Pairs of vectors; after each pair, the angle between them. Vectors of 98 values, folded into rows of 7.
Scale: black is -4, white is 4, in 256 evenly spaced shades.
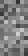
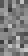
orthogonal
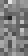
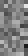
partly aligned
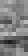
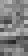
nearly parallel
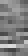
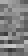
nearly parallel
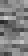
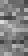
nearly opposite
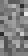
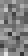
partly opposed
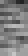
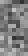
partly aligned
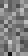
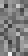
nearly opposite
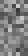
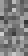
orthogonal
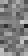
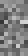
partly aligned
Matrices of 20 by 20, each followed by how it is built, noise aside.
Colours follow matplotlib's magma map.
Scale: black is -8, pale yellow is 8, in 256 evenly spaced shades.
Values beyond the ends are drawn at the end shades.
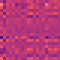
low rank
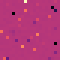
sparse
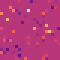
sparse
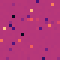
sparse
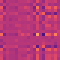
low rank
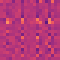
low rank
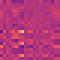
low rank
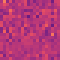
low rank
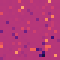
sparse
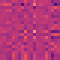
low rank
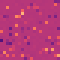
sparse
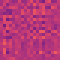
low rank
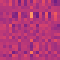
low rank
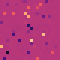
sparse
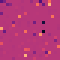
sparse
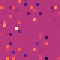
sparse
